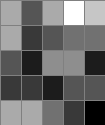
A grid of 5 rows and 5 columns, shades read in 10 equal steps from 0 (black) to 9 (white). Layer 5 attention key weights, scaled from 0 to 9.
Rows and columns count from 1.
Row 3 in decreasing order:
5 5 3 1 1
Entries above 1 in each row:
5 5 3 4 4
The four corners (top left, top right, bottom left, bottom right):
6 7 6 0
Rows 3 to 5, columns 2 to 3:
1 5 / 2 1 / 6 4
